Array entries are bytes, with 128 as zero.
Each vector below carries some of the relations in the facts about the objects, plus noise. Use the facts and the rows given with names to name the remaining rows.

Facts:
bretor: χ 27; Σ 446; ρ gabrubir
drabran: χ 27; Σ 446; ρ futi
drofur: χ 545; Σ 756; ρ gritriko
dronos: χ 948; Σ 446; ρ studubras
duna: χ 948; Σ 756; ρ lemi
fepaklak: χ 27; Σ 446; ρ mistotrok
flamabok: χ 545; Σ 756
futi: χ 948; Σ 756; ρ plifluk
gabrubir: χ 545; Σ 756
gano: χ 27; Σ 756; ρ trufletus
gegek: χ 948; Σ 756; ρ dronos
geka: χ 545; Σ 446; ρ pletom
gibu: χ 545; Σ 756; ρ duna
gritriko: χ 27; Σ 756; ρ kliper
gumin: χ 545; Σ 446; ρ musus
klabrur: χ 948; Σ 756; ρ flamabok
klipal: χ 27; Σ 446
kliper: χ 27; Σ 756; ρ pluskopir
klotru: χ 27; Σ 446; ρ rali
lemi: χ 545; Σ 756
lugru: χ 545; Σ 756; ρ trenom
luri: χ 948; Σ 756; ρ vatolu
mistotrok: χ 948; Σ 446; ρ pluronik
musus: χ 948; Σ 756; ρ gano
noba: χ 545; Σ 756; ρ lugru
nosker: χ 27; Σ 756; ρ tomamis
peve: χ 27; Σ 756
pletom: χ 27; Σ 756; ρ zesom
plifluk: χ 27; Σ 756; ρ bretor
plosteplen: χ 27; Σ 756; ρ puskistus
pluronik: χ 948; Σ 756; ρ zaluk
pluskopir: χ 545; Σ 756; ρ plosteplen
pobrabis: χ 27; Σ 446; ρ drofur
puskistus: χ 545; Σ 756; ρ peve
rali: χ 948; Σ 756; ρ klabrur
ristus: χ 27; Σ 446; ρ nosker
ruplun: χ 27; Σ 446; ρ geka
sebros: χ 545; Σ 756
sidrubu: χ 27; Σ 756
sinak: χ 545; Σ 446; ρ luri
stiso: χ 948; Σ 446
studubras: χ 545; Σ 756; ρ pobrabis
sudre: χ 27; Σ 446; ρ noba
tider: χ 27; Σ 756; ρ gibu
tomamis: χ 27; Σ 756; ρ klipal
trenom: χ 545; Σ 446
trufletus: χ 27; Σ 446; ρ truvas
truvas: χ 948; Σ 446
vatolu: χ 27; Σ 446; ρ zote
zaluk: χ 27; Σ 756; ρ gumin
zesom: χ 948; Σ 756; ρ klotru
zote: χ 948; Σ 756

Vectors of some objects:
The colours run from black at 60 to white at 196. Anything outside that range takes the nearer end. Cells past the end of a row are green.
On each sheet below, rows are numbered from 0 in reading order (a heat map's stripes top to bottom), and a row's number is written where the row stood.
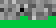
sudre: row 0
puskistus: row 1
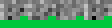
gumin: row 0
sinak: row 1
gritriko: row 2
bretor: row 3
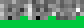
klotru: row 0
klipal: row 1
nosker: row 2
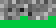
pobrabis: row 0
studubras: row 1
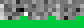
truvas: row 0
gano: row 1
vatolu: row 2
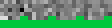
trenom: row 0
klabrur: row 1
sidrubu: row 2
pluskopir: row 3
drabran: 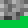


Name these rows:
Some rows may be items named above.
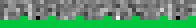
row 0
puskistus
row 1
bretor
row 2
drofur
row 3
pluronik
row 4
peve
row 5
plifluk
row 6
bretor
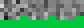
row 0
ruplun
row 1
zote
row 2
pluskopir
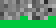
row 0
musus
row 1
geka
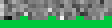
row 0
ristus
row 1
futi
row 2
peve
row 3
pletom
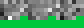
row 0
gegek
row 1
tider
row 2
ruplun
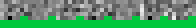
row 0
mistotrok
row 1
zesom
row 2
dronos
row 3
fepaklak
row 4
kliper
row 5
klipal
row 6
flamabok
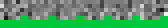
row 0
ruplun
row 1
drofur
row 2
gritriko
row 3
gabrubir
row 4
gabrubir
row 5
trufletus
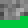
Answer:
zaluk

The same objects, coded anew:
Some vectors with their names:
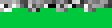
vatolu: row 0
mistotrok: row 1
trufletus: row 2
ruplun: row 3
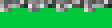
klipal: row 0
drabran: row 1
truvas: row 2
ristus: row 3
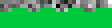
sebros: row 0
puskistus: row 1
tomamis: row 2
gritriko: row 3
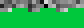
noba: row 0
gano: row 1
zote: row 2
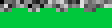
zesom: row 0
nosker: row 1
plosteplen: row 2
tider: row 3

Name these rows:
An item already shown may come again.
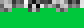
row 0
kliper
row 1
rali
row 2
pluskopir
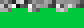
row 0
trufletus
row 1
ruplun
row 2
sinak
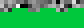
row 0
mistotrok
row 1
peve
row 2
pletom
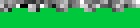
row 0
mistotrok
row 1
klotru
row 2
gritriko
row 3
truvas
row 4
drofur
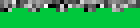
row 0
plifluk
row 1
mistotrok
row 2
rali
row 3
pluronik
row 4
truvas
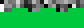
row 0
geka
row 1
musus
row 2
pluronik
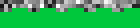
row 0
klabrur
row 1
bretor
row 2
pobrabis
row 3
studubras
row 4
fepaklak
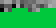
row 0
zaluk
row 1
gegek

